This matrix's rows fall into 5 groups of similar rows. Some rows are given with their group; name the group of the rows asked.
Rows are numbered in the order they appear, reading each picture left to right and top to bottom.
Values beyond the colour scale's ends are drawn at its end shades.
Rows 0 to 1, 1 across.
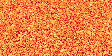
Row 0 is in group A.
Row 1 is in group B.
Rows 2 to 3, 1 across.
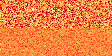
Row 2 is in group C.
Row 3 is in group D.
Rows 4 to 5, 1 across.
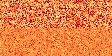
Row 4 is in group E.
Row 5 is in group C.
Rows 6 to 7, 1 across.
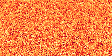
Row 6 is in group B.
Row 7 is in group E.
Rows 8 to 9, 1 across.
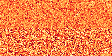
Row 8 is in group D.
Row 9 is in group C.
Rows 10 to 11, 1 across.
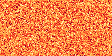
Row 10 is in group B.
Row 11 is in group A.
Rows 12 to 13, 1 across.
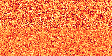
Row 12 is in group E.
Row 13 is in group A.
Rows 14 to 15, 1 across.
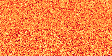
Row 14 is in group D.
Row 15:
B
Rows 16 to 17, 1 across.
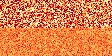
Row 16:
C
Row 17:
B
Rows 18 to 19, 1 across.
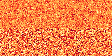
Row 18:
E
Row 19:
D
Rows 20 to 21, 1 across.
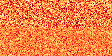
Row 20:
D
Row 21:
B
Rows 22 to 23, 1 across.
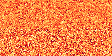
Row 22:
B
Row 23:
A
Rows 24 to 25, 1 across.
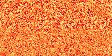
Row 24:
B
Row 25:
A
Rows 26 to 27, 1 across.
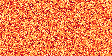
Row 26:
D
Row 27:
C
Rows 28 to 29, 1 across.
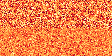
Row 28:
E
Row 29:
A
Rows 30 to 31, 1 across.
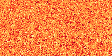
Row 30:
A
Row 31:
E
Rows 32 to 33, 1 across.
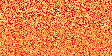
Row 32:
C
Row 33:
C
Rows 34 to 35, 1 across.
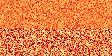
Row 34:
D
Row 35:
C
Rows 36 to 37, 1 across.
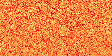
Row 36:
A
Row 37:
D
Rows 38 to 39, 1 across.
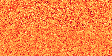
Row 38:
A
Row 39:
B
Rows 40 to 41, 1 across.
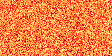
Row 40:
A
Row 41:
B
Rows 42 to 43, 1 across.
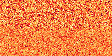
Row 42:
C
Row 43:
D
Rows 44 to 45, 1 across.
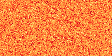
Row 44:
A
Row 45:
C
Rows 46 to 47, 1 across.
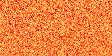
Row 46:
C
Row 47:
D
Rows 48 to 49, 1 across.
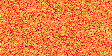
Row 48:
C
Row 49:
D
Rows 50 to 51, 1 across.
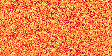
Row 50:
A
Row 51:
A
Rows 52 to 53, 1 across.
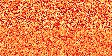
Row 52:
B
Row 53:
D
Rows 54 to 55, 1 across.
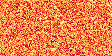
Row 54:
B
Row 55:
A
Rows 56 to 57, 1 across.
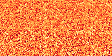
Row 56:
B
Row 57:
B
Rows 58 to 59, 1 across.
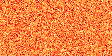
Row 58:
C
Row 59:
B
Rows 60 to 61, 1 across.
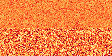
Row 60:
D
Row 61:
B
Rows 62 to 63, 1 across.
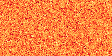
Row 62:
D
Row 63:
E
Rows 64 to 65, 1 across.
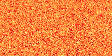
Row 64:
E
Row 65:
D
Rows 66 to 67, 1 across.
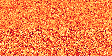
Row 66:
A
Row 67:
D
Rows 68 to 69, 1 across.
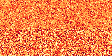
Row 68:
A
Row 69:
B
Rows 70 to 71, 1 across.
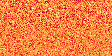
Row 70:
E
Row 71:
C
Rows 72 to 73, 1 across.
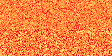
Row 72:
D
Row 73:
B
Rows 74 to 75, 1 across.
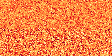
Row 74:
A
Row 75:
C
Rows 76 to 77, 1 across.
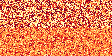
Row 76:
C
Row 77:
C
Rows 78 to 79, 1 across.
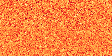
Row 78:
D
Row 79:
B
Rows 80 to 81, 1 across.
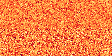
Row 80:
D
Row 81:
C
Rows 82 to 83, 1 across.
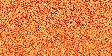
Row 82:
A
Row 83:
C
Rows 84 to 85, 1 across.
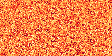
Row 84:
A
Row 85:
A
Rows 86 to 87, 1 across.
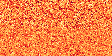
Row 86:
D
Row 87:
A
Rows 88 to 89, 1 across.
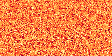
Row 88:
E
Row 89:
C
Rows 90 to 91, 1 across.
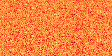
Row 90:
E
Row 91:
E
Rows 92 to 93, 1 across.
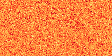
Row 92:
A
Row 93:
E
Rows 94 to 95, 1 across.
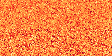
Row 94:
A
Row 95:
A
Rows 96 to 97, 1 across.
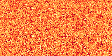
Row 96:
E
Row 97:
E
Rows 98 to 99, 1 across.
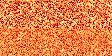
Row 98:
B
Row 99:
B
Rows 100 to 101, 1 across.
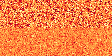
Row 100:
C
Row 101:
E
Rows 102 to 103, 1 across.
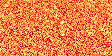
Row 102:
B
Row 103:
D
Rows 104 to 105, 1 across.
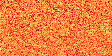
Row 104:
C
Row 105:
D
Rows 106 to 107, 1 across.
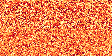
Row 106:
B
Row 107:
A
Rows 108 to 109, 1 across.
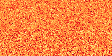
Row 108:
A
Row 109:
B
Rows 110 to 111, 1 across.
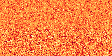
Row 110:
C
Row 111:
E
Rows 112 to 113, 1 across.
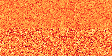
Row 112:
D
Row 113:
D
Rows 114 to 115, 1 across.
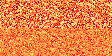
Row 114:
B
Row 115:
A
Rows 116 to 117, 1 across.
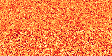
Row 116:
A
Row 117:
B
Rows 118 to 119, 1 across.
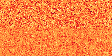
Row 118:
A
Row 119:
E
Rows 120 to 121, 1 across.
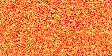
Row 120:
A
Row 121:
B
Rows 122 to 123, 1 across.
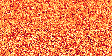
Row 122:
E
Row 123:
A
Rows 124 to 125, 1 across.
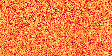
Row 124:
C
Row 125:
E
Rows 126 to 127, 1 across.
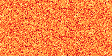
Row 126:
D
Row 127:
D
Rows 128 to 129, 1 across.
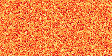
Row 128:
B
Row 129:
B
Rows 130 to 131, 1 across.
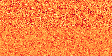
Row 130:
E
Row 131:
C
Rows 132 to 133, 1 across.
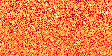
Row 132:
E
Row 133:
D
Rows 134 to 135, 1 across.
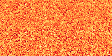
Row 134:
B
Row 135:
B
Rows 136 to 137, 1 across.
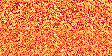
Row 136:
B
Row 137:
B
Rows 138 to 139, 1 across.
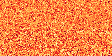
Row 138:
C
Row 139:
B
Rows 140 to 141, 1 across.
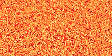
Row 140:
C
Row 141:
C
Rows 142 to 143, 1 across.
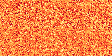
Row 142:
B
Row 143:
B
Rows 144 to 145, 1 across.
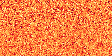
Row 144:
C
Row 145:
E
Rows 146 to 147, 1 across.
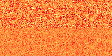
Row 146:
E
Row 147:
E
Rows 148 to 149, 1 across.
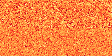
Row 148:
B
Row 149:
D
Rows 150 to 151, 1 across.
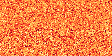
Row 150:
C
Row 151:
D
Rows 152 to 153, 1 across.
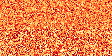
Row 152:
C
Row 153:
B
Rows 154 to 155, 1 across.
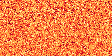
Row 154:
C
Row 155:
E
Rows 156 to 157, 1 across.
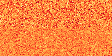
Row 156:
D
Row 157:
B
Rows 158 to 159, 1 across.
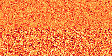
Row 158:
C
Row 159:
C
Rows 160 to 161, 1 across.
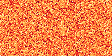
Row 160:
D
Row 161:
D
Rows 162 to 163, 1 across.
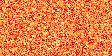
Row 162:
C
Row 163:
E
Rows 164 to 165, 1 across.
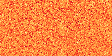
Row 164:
D
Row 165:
D
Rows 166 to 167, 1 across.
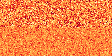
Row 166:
A
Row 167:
C
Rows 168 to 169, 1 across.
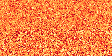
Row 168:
E
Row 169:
B
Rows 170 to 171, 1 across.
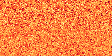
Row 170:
C
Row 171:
A
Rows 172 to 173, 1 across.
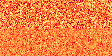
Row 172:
B
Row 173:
E
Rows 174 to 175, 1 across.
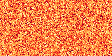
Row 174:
E
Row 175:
B
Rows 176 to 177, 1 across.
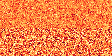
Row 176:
E
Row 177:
C
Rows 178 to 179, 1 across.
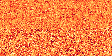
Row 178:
E
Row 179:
A
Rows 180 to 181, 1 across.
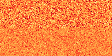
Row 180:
A
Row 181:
D
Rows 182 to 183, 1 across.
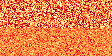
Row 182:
C
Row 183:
A
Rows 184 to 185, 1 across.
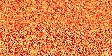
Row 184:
C
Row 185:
C
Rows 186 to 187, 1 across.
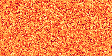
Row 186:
B
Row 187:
A
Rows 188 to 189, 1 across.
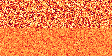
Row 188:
C
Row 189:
D
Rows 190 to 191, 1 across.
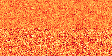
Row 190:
E
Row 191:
E
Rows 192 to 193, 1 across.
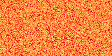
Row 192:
C
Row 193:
C
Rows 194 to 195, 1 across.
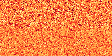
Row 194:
C
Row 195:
D
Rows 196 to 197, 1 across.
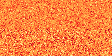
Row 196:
A
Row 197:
C
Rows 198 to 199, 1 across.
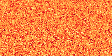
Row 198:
E
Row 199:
C
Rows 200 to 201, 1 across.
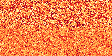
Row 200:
A
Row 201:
D
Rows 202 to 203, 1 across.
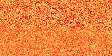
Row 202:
A
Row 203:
B
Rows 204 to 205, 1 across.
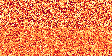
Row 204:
D
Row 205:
B
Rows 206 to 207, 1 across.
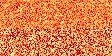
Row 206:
B
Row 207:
A
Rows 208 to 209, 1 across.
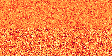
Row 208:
A
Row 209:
E
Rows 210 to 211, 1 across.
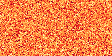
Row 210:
D
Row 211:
B
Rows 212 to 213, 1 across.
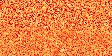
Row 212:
C
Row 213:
B
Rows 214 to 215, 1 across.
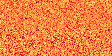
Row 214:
D
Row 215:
C
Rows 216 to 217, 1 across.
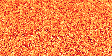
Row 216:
B
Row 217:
A
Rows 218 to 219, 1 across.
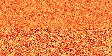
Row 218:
C
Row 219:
A
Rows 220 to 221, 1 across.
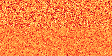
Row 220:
C
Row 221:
D
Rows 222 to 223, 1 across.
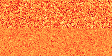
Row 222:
B
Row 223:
A
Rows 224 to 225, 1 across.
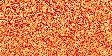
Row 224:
C
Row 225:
D
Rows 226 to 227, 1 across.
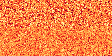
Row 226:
C
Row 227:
B
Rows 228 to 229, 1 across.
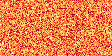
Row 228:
E
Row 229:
D
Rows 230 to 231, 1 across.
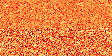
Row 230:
B
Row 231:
D
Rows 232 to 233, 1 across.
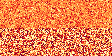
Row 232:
A
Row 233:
C
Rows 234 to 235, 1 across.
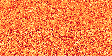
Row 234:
A
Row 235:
D
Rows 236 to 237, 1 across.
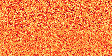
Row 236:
C
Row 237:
B
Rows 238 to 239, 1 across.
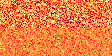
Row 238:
A
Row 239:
C
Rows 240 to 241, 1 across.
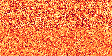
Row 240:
E
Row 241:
D
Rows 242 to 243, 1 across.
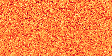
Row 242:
D
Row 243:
A
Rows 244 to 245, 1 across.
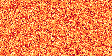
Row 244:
A
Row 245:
A
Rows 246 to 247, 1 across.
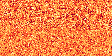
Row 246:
E
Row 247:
A
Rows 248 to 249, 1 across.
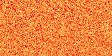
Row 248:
C
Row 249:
D
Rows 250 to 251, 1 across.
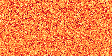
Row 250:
D
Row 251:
C
